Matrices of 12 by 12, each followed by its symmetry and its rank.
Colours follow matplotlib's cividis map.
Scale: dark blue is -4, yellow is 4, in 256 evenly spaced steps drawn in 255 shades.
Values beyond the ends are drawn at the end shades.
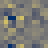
neither, rank two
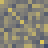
symmetric, full rank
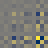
symmetric, rank one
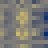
neither, rank two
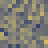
neither, full rank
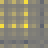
symmetric, rank one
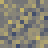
symmetric, full rank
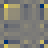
symmetric, rank one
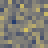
neither, full rank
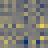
antisymmetric, rank two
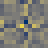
antisymmetric, rank two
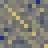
symmetric, full rank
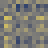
antisymmetric, rank two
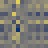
neither, rank two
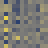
neither, rank two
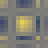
symmetric, rank one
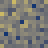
symmetric, full rank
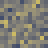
neither, full rank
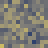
neither, full rank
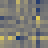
antisymmetric, rank two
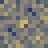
symmetric, full rank
